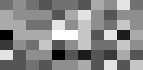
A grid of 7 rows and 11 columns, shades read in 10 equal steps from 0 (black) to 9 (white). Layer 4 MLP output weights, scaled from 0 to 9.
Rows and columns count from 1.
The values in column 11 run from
3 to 7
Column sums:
29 33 32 33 32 37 39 29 34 37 35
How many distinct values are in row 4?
7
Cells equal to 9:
2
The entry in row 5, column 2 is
5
